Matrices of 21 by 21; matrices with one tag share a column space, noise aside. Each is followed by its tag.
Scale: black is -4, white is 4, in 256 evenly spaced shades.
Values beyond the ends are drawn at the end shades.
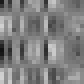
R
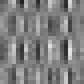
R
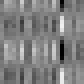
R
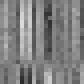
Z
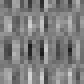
R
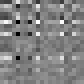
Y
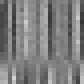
Z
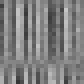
Z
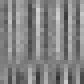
Z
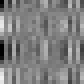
R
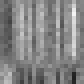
Z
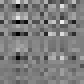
Y
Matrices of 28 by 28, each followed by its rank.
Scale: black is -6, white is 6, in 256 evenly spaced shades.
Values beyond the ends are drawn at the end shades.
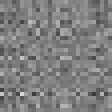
three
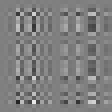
one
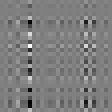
one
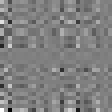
two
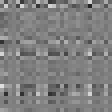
two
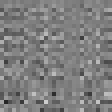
three
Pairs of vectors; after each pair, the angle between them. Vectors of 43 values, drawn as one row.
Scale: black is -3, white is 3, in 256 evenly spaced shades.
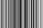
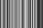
nearly opposite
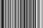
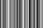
orthogonal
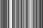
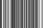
orthogonal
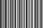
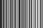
partly aligned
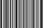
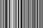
orthogonal
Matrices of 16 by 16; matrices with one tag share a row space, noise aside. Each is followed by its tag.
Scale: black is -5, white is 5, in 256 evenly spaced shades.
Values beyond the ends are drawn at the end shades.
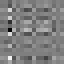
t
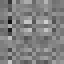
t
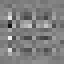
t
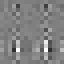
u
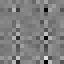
u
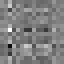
t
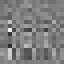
t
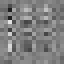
t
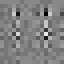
u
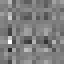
t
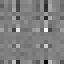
u
